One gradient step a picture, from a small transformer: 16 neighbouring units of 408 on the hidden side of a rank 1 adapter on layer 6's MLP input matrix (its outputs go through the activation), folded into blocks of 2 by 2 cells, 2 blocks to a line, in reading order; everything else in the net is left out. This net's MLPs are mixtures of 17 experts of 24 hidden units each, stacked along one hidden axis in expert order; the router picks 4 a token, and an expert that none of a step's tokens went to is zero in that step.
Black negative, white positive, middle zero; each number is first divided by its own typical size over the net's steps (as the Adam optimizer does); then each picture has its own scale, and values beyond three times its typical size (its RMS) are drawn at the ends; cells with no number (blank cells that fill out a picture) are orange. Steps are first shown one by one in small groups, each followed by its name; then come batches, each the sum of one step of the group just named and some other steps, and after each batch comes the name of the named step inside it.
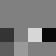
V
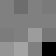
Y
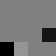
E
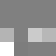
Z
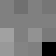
E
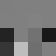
V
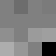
Y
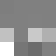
Z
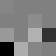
E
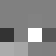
V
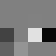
V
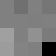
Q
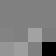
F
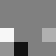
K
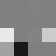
K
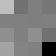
Q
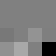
F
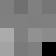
Q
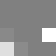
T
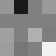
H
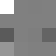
T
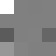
T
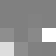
T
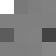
H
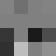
H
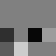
T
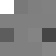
H
